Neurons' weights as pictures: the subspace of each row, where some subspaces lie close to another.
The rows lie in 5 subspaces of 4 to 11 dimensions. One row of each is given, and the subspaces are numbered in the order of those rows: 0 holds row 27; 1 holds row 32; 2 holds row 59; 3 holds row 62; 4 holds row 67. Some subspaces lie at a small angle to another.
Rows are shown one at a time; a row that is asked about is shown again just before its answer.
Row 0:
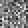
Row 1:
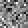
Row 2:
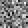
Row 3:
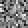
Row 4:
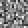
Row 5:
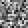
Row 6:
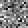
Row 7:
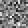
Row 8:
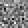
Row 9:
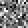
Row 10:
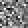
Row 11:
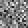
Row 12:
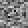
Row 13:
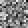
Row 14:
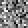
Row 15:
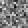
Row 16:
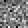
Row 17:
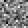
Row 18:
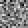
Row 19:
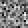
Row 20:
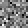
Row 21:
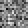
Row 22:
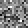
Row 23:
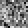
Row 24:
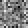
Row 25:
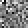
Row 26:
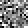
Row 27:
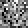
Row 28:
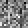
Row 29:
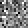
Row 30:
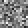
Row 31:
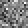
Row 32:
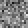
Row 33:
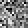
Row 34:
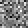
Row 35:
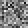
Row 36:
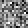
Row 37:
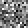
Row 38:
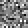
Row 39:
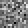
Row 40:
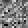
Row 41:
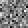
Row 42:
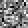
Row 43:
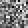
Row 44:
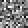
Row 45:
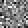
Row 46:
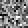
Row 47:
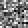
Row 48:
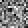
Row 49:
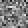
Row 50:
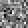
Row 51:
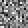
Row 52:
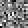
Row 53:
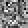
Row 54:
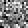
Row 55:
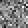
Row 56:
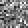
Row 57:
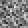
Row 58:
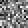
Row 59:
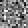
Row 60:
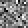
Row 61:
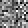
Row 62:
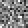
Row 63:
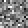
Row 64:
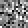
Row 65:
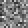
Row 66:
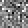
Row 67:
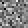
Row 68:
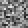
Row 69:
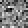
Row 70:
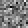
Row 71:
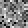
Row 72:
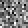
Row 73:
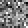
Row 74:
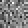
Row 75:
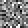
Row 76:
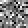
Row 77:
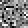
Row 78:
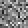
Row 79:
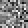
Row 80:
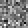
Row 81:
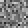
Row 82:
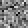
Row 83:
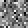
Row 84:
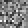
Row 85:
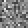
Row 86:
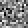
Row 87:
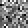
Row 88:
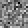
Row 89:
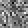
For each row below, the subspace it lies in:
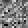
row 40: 1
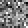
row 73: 3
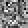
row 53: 1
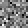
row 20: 1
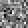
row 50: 1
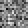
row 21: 1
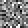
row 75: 3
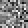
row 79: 1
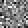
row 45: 0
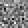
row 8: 3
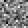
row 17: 3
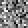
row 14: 2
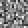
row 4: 3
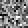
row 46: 3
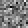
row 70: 4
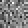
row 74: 3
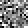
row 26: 0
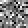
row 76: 3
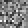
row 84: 3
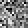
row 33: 4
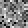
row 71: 1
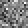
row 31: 0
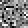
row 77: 0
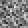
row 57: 2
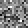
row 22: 2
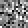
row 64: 1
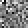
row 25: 1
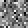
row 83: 4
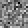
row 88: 0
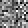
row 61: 1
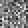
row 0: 1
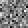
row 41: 3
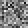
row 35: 1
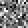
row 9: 4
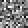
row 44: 2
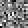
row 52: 3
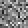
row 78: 1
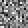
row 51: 1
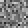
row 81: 2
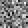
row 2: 3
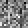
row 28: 3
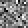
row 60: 4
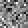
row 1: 4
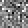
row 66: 1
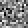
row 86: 1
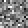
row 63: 2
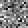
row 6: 0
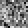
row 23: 1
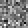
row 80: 3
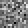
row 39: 1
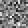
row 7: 3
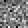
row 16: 3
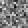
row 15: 2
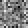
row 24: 1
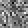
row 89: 3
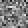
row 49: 4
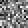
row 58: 3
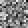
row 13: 3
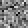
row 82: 1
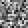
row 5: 1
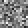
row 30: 3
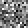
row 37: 3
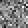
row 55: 1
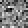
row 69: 1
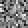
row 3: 2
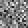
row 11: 3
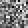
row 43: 3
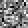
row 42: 4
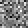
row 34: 3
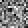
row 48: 1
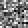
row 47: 1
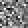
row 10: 4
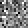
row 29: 1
